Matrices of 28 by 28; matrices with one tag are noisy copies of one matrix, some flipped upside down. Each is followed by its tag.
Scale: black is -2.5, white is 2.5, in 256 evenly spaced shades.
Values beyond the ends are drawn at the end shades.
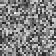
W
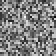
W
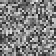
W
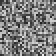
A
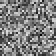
W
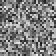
W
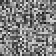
A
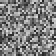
W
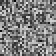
A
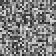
A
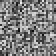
A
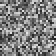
W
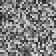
W
